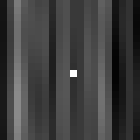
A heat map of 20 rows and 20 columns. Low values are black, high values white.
Values change most from cell to cell in the centre. One lone cell stands out, far higher than its neighbours. The grain runs up and down.
